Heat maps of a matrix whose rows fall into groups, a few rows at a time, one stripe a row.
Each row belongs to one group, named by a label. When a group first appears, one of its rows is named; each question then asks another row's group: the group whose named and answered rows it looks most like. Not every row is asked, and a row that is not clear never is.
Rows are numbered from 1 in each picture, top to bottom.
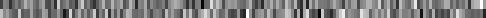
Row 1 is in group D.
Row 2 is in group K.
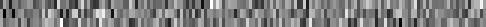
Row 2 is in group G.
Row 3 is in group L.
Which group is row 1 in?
D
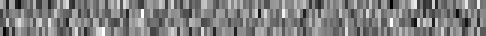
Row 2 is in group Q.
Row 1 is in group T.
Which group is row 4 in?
G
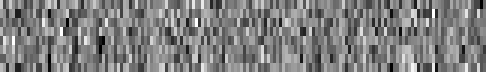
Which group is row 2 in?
T
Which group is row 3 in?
K
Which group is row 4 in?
L
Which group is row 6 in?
K
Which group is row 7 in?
K
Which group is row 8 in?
T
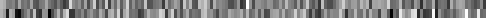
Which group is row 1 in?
K
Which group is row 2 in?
T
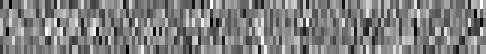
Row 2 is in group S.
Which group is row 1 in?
D
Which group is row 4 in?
L
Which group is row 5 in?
K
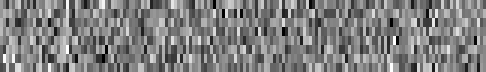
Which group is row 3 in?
T
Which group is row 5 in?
S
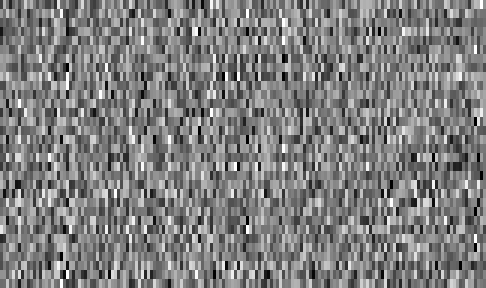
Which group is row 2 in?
L
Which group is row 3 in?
Q
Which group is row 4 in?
K
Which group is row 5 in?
Q
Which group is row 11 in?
G
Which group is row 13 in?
D
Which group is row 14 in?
S
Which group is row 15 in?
K
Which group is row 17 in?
Q
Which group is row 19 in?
Q
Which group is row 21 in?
T
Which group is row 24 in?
S
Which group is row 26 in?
K
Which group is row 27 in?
K
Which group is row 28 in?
S
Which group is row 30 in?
Q
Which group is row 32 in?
L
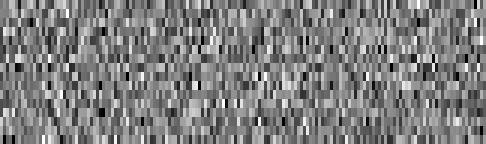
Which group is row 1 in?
S
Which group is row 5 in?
D
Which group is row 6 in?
K
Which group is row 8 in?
T
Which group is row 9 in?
Q
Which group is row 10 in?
K
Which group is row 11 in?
L
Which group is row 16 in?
G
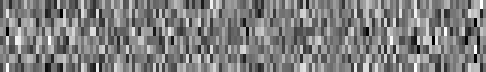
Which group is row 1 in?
D
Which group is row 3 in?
S
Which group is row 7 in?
S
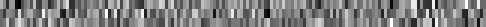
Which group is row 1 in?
T
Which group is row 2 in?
G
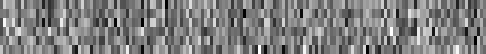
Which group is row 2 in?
S
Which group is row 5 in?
S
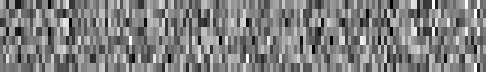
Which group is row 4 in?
T
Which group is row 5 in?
K
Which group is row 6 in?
S
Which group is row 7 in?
L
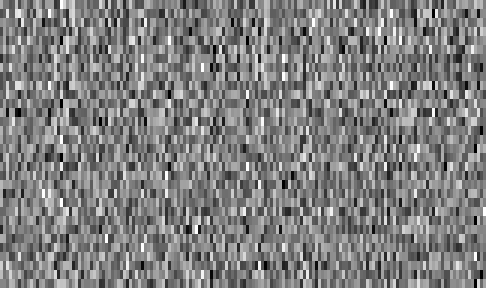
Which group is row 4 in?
Q
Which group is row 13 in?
T
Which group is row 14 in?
K
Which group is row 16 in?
L
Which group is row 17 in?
S
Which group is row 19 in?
L
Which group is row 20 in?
G
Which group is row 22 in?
G
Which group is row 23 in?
L
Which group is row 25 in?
S
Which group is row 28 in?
Q
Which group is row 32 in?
S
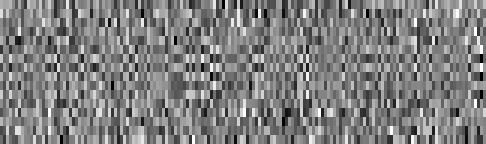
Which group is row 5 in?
T
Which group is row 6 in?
D
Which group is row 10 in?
G
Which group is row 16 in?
G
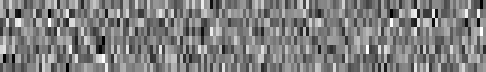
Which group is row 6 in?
K
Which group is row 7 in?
G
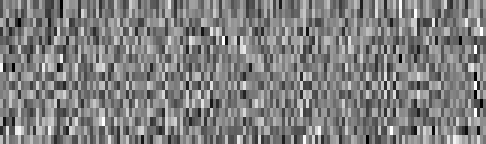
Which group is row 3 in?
T
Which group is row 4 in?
D
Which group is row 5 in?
Q
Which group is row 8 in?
G
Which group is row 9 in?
S
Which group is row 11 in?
S
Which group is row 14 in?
G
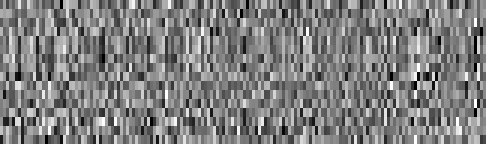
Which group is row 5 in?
S
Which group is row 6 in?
S
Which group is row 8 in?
S
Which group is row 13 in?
S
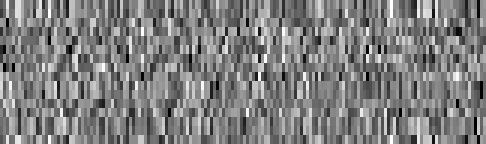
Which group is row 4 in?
Q
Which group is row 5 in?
K
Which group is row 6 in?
K
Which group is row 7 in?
Q
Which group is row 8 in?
G
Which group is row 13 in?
L
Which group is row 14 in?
S
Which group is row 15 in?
S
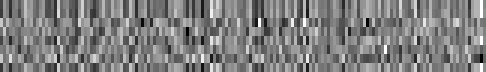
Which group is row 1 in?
D
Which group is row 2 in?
D
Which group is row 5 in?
D
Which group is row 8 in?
D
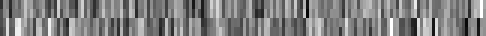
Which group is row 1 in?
D
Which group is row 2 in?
D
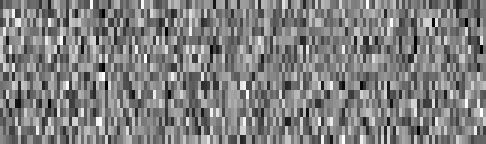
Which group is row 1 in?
Q
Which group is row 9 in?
G
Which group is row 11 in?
L
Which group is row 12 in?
T
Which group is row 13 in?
D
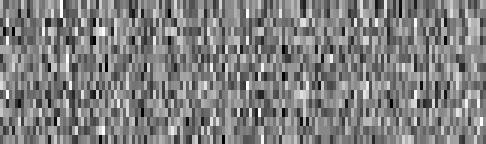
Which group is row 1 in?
L
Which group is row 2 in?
L
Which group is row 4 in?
G
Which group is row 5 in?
L
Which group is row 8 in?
K
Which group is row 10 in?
K
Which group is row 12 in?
T
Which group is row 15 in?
G
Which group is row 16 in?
K
